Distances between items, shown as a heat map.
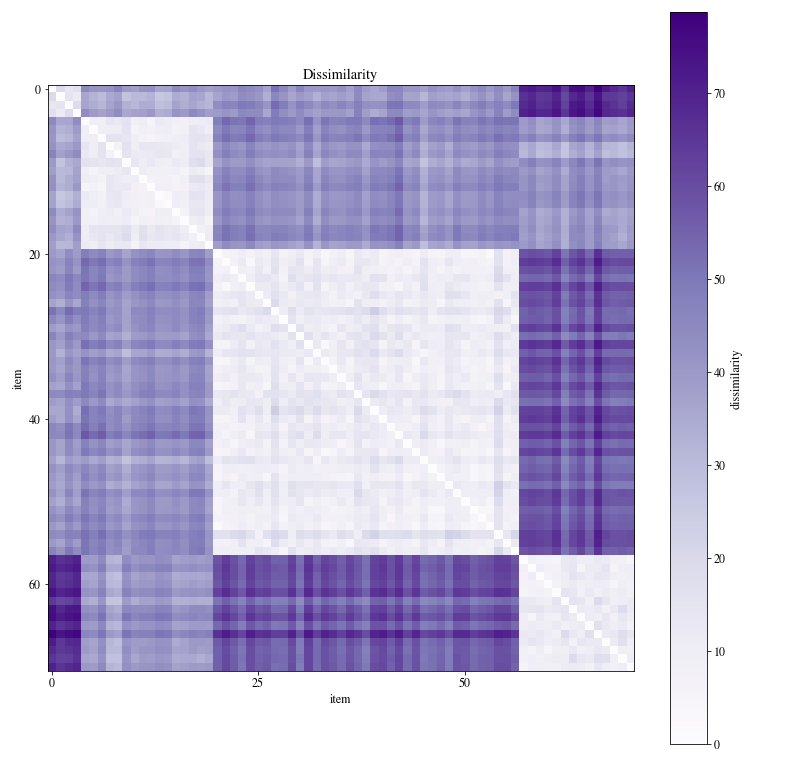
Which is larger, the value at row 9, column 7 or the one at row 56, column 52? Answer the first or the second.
the first
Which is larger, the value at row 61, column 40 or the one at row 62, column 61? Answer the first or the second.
the first
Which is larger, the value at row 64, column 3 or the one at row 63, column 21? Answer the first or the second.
the first
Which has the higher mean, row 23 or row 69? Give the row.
69
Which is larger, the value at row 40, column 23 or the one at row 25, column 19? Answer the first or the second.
the second
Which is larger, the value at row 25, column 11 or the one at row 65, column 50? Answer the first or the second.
the second
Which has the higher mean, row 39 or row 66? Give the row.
66
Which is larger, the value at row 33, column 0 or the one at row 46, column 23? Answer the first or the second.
the first
